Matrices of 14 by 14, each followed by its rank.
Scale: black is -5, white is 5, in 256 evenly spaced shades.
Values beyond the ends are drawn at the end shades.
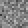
full rank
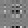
one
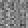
three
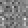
three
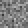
full rank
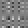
one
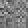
three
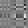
one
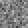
full rank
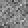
full rank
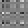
one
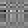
one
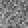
full rank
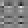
one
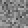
full rank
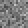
full rank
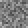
full rank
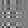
one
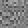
three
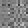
three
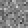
full rank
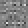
three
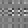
one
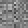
three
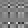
one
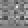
three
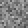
full rank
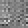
three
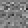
three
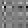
one
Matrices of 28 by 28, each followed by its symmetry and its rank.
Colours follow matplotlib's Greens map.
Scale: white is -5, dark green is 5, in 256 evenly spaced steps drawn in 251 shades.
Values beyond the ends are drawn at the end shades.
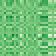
neither, rank two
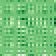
antisymmetric, rank two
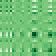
symmetric, rank two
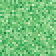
antisymmetric, full rank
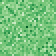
symmetric, full rank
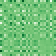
antisymmetric, rank two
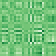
antisymmetric, rank two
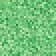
antisymmetric, full rank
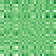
antisymmetric, rank two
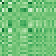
symmetric, rank two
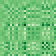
symmetric, rank two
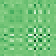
symmetric, rank two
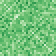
symmetric, full rank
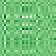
neither, rank two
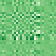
antisymmetric, rank two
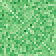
symmetric, full rank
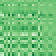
neither, rank two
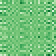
neither, rank two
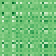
symmetric, rank two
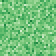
antisymmetric, full rank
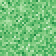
symmetric, full rank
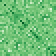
symmetric, full rank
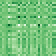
neither, rank two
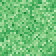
symmetric, full rank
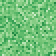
antisymmetric, full rank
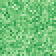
antisymmetric, full rank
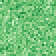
antisymmetric, full rank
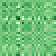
symmetric, rank two
